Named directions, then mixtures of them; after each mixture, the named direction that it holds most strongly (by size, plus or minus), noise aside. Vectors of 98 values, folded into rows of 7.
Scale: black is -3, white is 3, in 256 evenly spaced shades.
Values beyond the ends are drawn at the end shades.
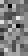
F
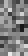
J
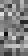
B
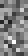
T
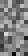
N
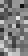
F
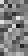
F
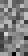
N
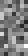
B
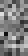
B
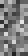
T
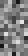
N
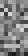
B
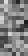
J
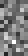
T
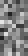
F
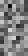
F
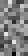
N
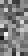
N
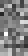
B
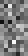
F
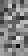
B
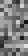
B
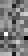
N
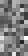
N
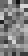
T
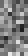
J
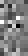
F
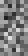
F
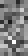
T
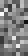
B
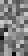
N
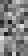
N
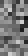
J
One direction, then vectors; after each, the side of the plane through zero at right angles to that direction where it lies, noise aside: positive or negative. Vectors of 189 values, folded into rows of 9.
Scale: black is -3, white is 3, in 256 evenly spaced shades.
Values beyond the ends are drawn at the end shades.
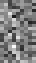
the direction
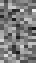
negative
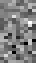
negative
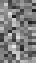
positive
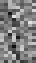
negative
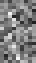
positive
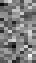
negative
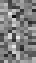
positive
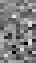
negative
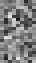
positive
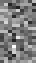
positive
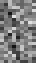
negative
